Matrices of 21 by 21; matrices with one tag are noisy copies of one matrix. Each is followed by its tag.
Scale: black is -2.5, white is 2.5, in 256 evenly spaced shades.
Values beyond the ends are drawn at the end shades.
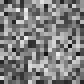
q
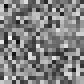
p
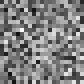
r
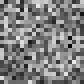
q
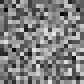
r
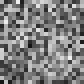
q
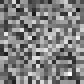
r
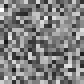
p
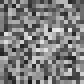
r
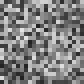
q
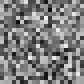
p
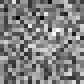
r
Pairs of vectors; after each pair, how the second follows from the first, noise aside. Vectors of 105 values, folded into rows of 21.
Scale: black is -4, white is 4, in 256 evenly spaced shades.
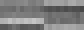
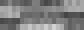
wrapped around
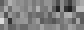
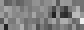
wrapped around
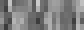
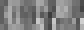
wrapped around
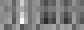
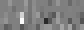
partly zeroed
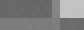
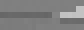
partly zeroed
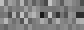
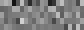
wrapped around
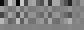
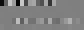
partly zeroed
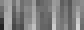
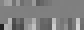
partly zeroed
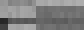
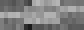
wrapped around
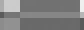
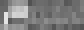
wrapped around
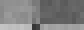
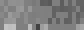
partly zeroed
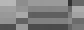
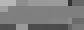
partly zeroed
